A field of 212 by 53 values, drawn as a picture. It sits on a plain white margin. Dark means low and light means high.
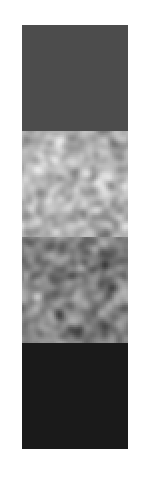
The table splits into 4 rows of 1 panel. Panel 1,1: low, flat. Panel 2,1: high, blotchy. Panel 3,1: middling, blotchy. Panel 4,1: very low, flat.
